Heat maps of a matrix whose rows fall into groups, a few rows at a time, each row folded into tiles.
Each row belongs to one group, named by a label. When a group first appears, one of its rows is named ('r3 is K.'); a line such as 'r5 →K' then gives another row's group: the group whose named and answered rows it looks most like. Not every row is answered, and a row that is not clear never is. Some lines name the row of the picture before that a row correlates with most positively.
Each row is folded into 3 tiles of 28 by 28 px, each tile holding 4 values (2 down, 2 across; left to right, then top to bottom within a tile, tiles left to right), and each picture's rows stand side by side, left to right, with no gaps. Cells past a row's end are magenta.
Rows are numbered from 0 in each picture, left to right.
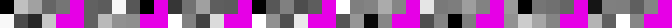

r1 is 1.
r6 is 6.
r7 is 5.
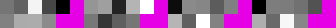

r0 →1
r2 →5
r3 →5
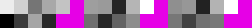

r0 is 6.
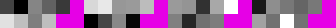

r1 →6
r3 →5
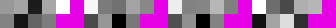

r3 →6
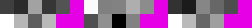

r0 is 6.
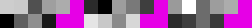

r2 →6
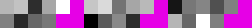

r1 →6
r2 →5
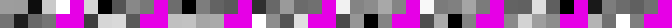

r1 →6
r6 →1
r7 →5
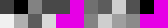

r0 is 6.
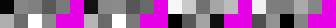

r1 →5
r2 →6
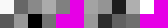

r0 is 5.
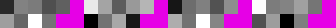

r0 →5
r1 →6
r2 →5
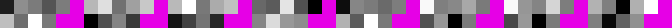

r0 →5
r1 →6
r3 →1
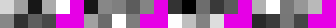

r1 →5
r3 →6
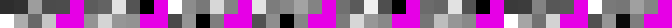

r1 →1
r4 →1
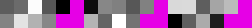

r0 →1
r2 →6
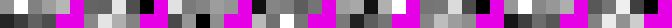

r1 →1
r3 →5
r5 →1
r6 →6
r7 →1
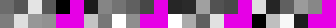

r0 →1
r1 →5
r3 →6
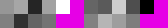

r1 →1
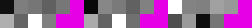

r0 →5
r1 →5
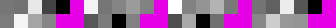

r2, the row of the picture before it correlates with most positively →2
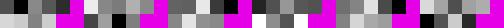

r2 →1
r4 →1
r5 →6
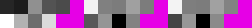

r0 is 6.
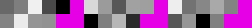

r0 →1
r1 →6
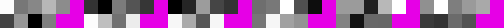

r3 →1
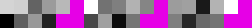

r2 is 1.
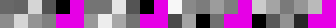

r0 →1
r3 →6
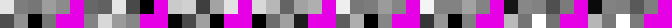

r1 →1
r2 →6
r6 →5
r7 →5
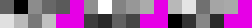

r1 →6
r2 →6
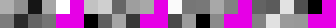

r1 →6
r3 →1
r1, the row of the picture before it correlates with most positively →2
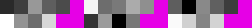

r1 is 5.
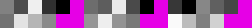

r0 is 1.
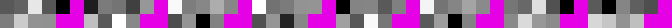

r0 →1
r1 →5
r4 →5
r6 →1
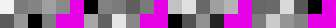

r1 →5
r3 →1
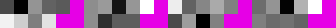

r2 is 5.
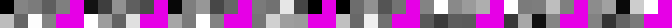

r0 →5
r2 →5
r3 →1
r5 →6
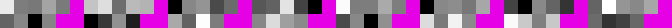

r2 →5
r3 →1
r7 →6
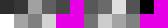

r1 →1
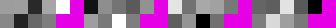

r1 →5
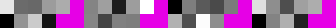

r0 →6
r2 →5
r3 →6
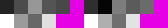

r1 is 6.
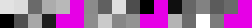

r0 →6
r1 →1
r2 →5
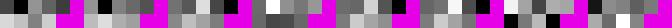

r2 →1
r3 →6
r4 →1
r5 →1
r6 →6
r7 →5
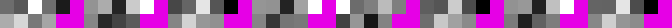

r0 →1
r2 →1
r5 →1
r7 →1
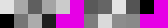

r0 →6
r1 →1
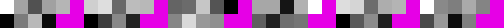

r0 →6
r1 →6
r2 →1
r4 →6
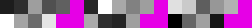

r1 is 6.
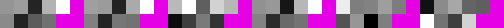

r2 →6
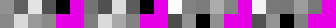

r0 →1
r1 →1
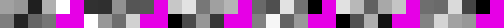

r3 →1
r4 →6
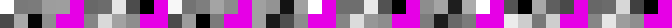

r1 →1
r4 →1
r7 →1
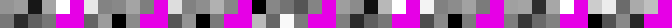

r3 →5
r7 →6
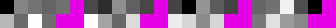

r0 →5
